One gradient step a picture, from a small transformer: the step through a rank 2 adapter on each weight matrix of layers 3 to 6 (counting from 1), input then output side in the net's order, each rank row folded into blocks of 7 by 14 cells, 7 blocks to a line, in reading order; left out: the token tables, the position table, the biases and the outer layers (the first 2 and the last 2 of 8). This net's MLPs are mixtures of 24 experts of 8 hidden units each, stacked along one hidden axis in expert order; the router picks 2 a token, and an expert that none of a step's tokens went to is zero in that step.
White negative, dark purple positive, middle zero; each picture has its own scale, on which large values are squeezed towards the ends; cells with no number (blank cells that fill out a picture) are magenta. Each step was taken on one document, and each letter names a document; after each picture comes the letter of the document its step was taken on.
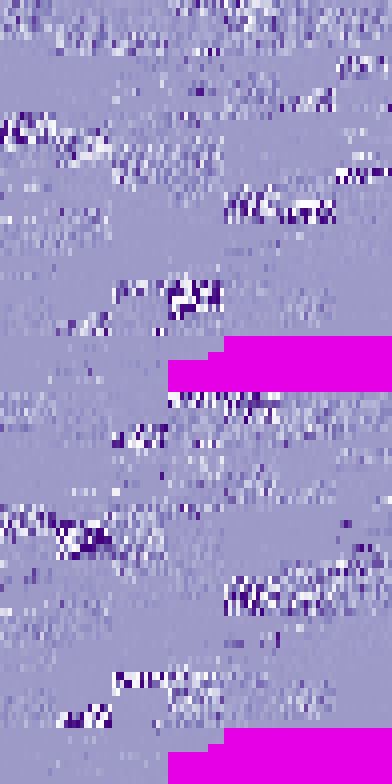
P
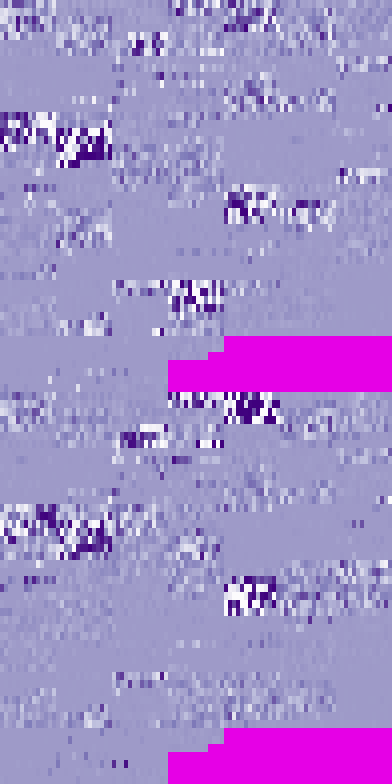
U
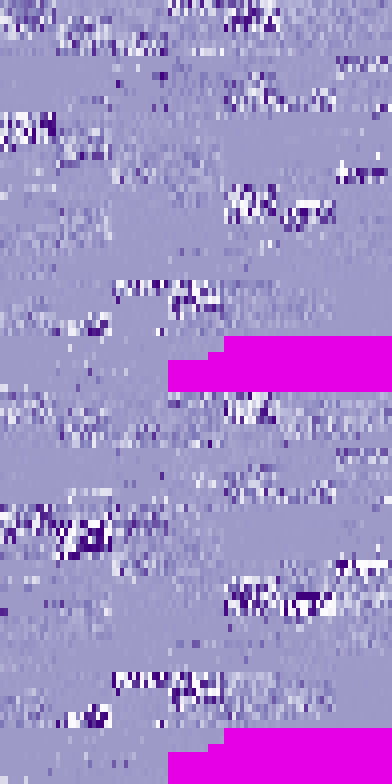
U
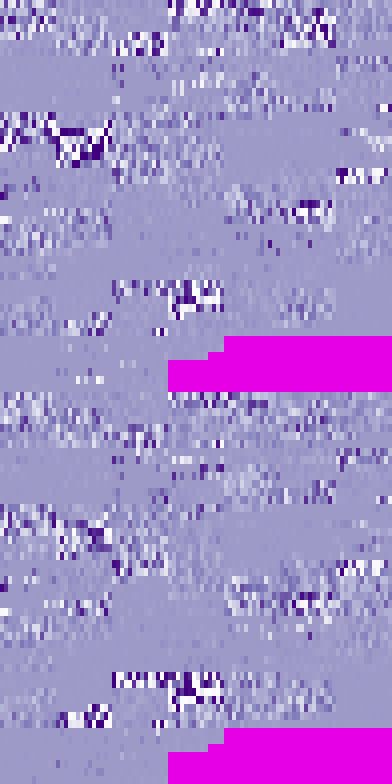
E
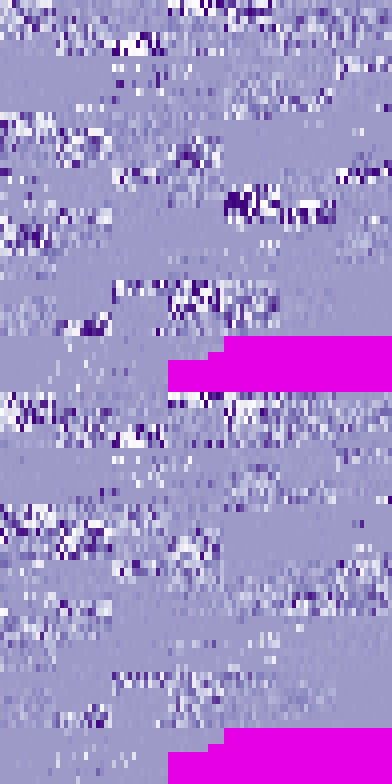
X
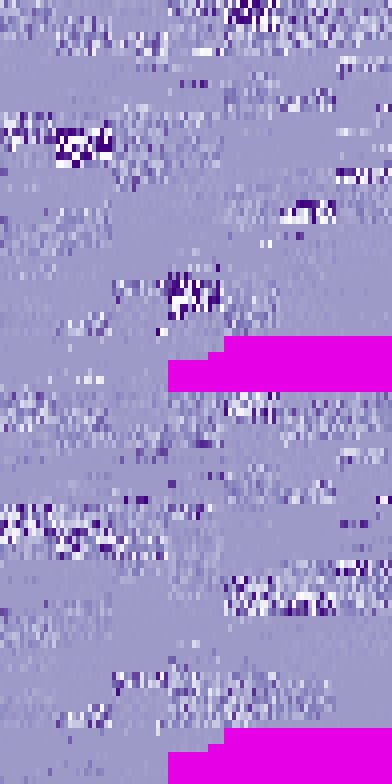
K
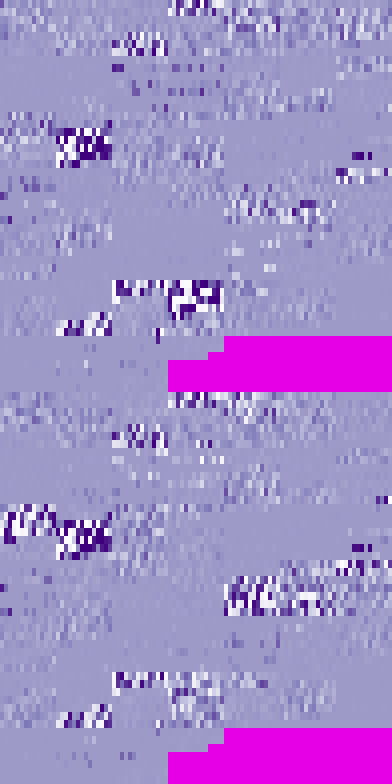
P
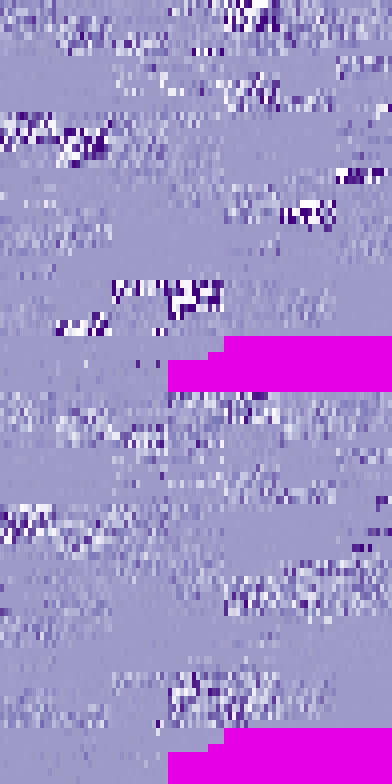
P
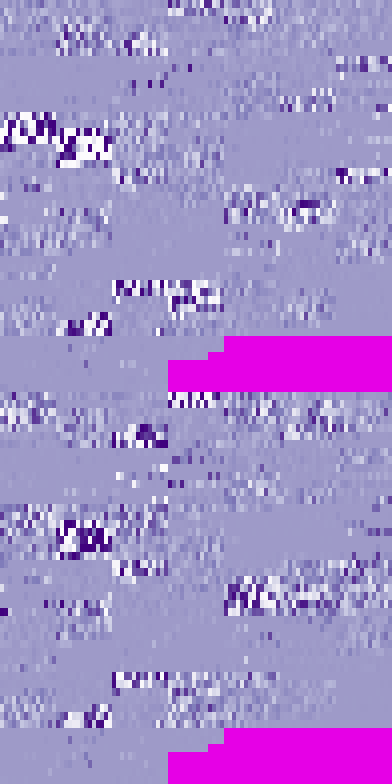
P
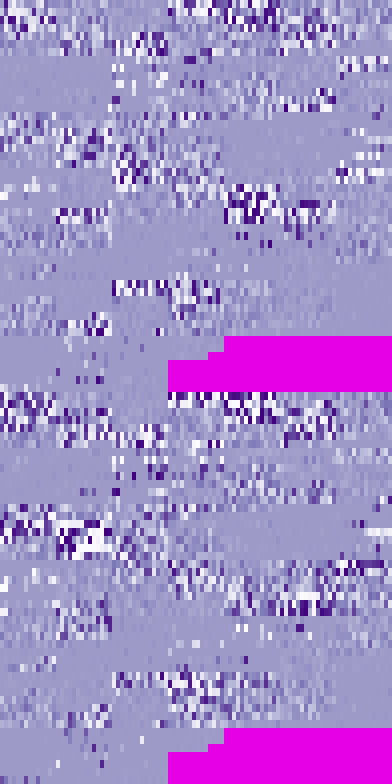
E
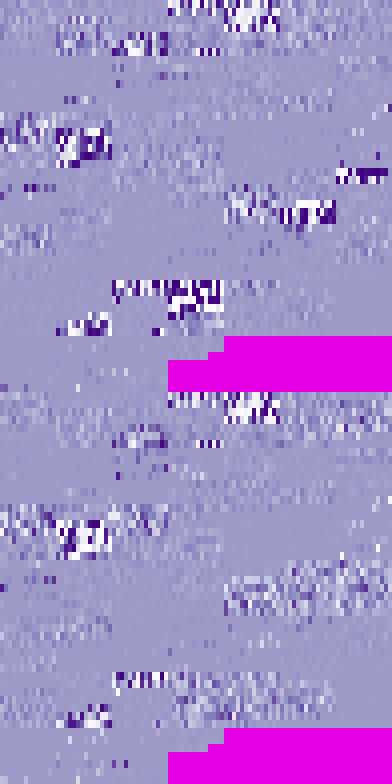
U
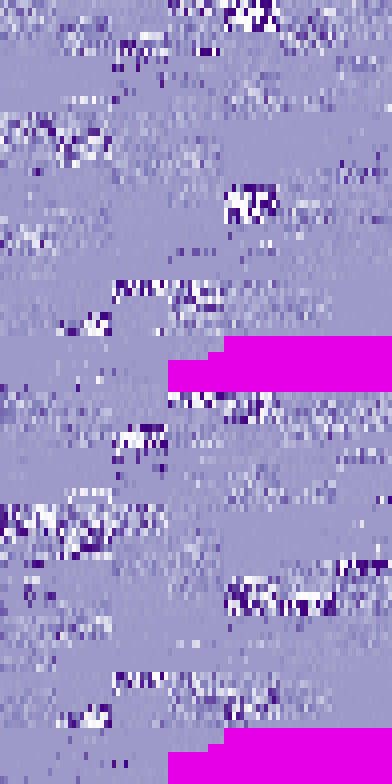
U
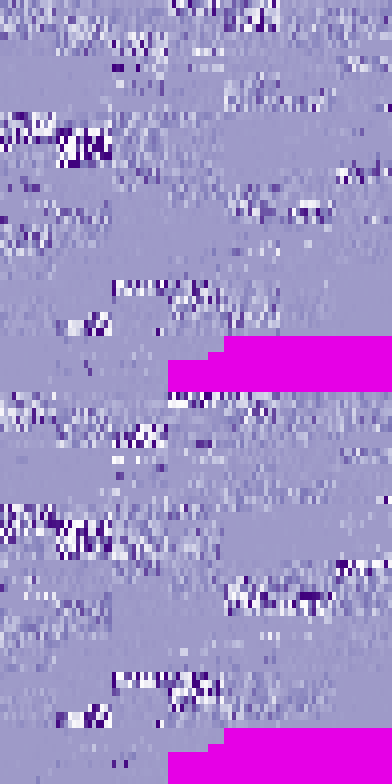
X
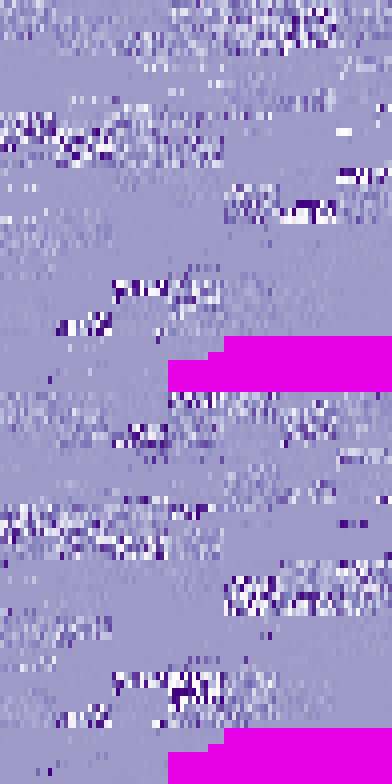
K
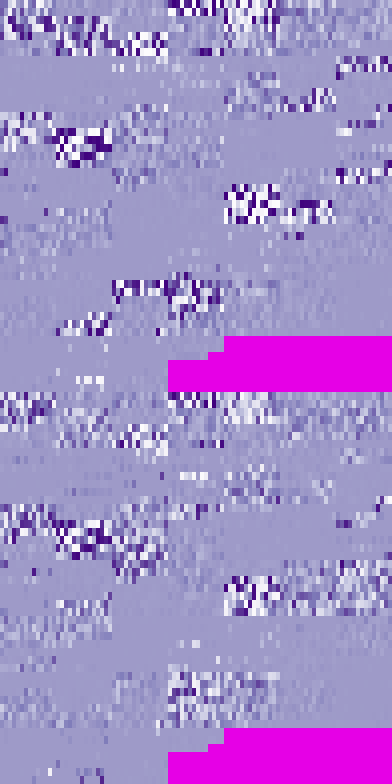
K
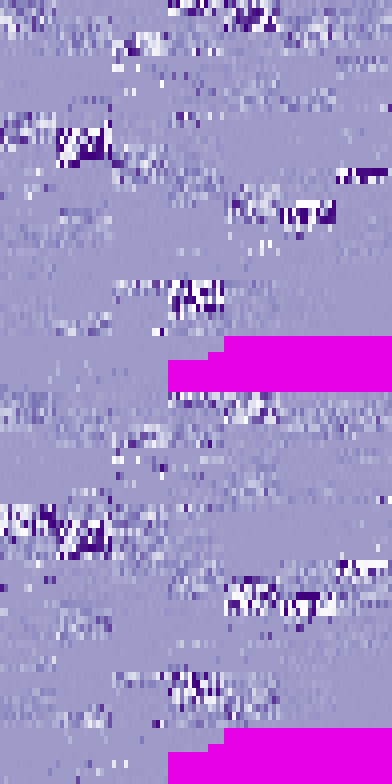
U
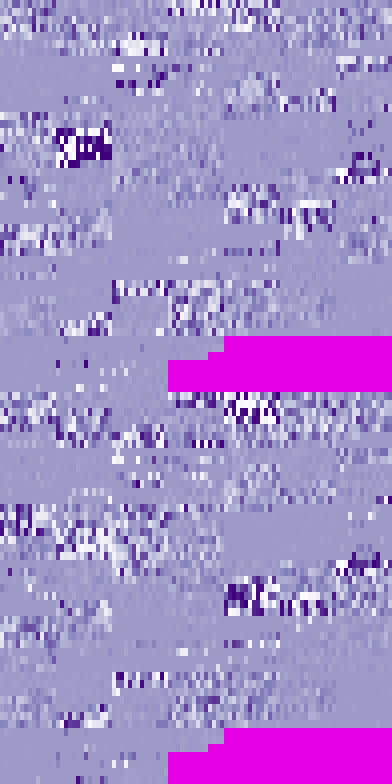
X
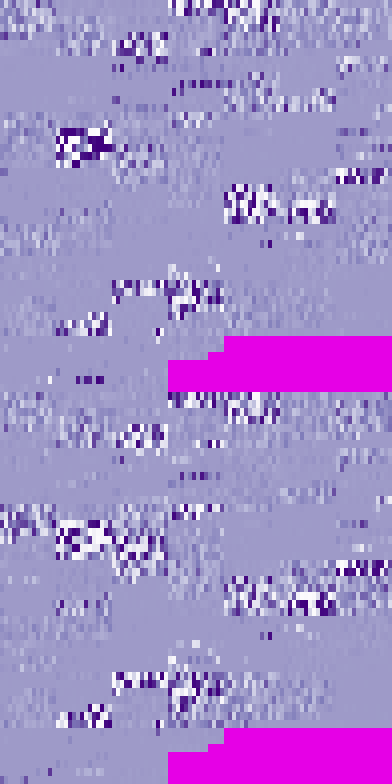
K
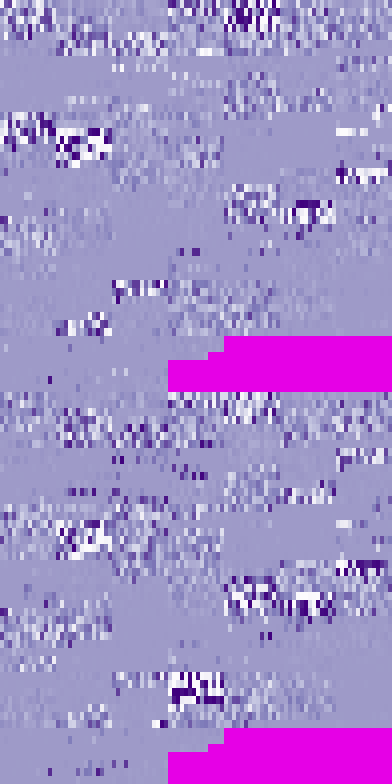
K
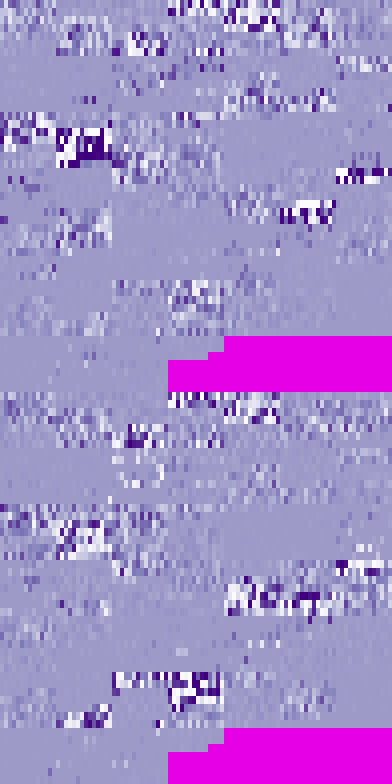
X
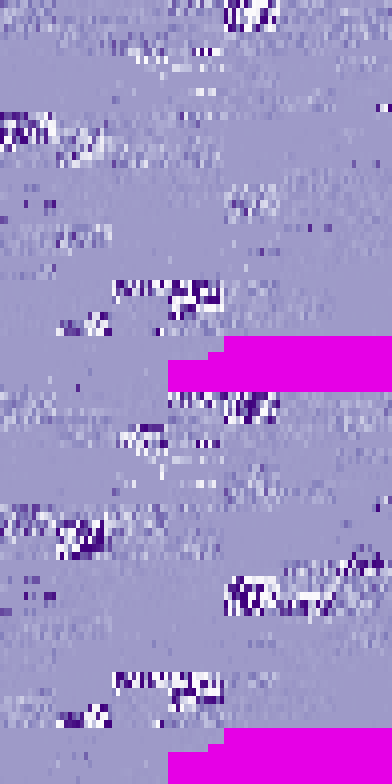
P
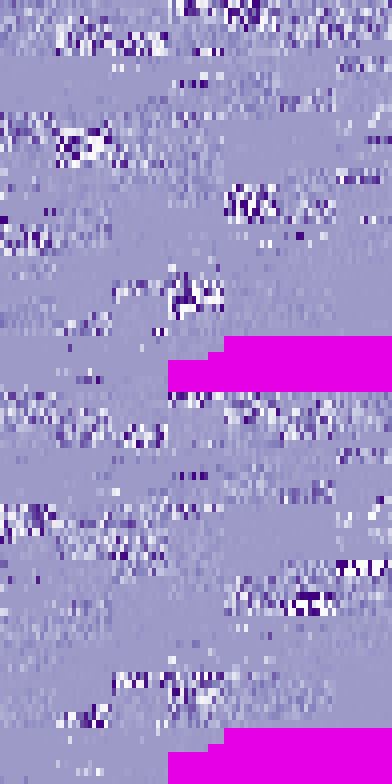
E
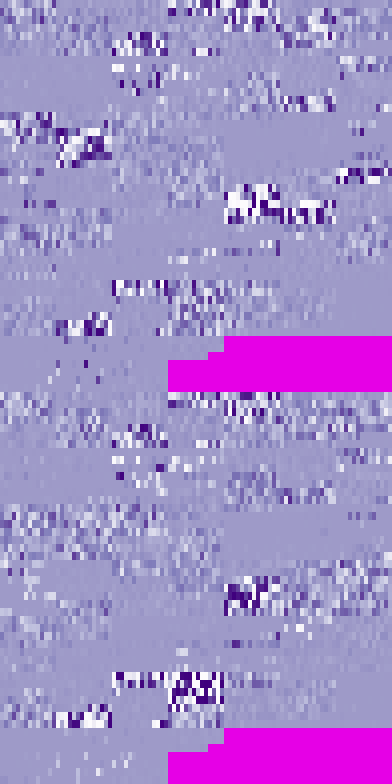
X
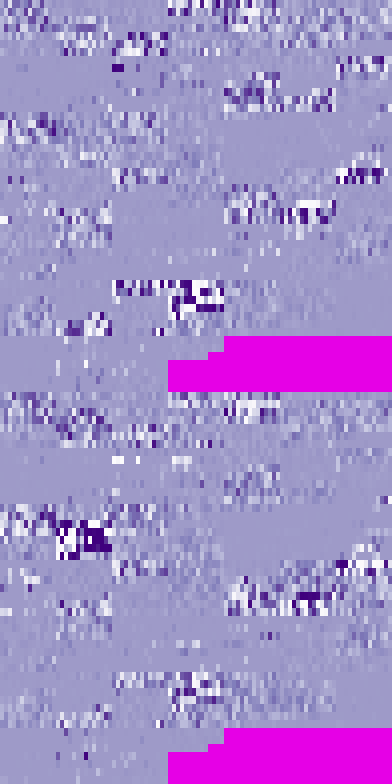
X
